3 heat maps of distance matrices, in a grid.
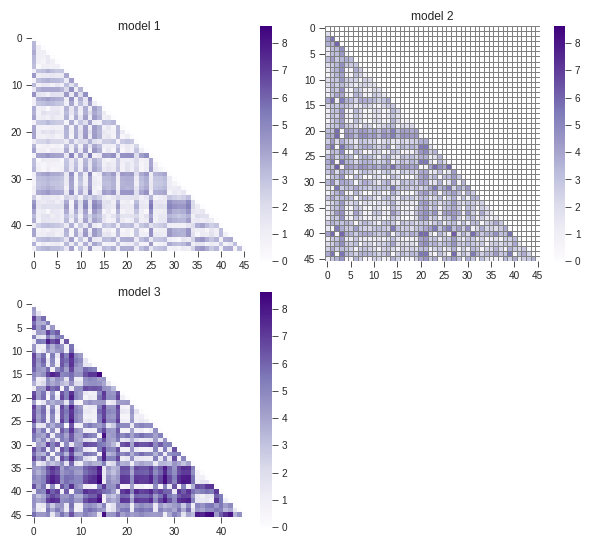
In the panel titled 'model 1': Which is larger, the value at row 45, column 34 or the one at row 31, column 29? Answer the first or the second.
the first
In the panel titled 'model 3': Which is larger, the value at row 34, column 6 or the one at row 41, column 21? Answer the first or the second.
the first
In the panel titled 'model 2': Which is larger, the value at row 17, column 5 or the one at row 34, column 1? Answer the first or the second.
the second
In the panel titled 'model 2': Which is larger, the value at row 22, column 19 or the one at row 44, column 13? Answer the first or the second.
the second
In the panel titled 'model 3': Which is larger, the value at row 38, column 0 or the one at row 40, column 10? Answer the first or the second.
the second
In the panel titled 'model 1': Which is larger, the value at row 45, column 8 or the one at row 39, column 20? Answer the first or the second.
the first
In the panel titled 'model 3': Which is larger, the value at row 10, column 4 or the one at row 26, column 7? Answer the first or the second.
the first
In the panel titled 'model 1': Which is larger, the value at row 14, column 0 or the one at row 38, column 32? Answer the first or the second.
the second
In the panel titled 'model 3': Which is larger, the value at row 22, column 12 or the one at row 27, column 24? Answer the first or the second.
the first
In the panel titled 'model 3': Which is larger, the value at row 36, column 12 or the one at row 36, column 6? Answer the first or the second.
the first
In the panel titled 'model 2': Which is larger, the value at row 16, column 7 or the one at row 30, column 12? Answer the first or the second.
the second
